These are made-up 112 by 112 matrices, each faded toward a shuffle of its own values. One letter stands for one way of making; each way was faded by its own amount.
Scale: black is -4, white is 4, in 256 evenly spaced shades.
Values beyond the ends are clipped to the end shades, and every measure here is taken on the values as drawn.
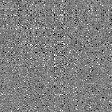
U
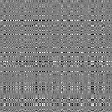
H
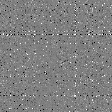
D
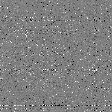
D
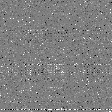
D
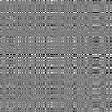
H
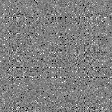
U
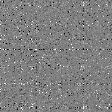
D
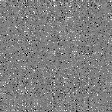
D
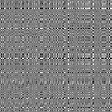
H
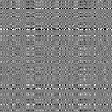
H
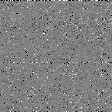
D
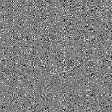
U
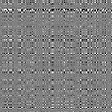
H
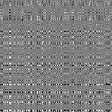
H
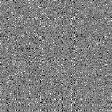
U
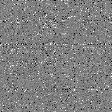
D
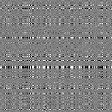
H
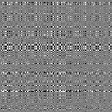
H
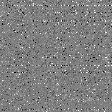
D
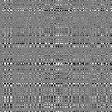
H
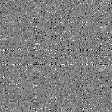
U
